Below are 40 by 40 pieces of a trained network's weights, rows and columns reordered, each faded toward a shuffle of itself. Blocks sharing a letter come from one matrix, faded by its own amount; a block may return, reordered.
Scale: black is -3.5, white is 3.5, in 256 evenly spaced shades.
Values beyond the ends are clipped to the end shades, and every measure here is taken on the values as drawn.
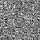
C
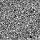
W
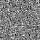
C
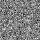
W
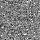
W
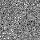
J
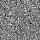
J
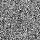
J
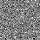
C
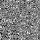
C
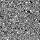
J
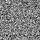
W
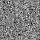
J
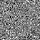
C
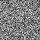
W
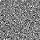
C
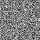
W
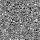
C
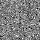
J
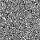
C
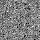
J
